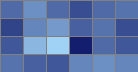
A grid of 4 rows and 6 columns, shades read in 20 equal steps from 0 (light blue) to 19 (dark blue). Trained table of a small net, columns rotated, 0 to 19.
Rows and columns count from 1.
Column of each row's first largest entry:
4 1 4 3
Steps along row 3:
down down up down up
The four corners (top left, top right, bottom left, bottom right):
11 10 10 8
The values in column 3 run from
0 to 13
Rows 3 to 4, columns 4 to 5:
19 11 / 8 7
